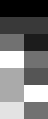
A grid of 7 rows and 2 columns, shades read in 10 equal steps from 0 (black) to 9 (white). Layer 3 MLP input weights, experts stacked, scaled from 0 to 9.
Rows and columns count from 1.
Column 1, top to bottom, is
0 2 4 9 6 6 8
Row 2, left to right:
2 2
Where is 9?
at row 4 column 1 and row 6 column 2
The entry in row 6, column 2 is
9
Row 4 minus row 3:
5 3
